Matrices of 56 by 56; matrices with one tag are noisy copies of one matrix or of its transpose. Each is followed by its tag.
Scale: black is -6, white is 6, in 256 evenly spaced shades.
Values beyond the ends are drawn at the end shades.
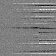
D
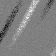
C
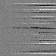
D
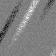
C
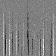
D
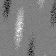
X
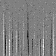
D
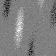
X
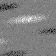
X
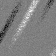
C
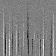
D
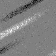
C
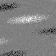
X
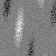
X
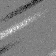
C
